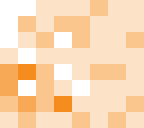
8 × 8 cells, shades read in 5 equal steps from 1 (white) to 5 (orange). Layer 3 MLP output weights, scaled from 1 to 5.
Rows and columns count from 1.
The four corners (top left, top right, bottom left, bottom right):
1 2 2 2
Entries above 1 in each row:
6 7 6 7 7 6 8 8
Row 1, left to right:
1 1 2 2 2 3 2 2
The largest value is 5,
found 2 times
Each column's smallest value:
1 1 2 1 1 2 2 2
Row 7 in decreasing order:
5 4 3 3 3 2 2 2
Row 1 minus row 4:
-1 0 0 0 0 1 0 0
